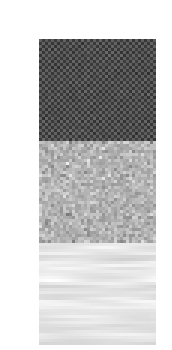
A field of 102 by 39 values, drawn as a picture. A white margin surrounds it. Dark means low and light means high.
The table splits into 3 rows of 1 panel. Panel 1,1: low, checkered. Panel 2,1: high, fine-grained. Panel 3,1: very high, streaked across, faint in contrast.
